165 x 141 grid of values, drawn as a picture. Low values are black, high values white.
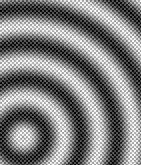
There is no overall slope. The ninth with the lowest average is the bottom left. On average the colour sits 50% of the way up the scale. No seam splits the table. Rings spread out from the bottom left.
